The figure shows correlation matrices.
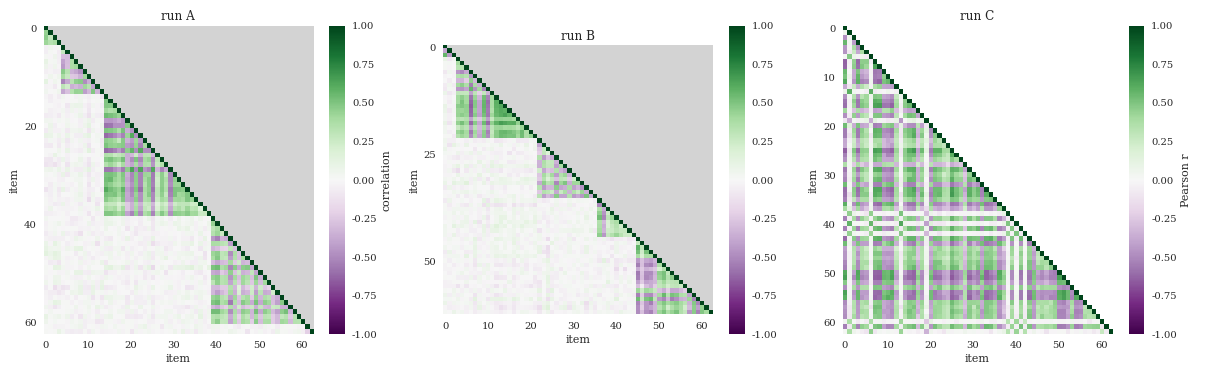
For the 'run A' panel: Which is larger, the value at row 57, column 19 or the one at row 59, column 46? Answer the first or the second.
the second
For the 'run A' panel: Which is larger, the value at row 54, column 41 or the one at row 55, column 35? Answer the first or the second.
the second
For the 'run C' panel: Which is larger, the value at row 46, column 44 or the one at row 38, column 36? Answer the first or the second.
the second
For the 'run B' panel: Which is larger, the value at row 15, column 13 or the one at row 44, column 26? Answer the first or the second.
the first
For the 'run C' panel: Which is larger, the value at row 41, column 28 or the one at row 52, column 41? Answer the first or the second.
the first
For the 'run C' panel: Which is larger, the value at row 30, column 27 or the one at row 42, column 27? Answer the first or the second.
the first
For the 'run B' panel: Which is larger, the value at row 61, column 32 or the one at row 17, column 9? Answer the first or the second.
the second
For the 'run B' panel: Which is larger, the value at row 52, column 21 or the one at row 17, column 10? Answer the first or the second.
the first
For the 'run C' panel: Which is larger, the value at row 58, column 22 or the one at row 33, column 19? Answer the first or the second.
the first
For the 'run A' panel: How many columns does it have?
63
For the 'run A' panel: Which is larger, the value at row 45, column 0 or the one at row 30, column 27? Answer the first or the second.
the second
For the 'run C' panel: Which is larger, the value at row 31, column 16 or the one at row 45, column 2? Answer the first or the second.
the first
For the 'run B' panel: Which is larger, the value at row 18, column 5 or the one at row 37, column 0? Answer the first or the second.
the first
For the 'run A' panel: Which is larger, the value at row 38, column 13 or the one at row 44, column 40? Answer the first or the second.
the second
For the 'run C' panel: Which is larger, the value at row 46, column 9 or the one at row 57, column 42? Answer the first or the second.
the second
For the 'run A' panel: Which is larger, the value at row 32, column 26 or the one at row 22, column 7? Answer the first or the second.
the first
